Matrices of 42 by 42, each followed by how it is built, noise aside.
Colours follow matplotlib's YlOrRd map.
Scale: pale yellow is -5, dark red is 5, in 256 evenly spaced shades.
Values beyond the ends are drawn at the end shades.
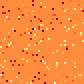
sparse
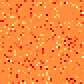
sparse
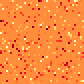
sparse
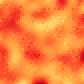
smooth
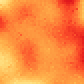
smooth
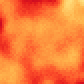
smooth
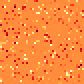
sparse
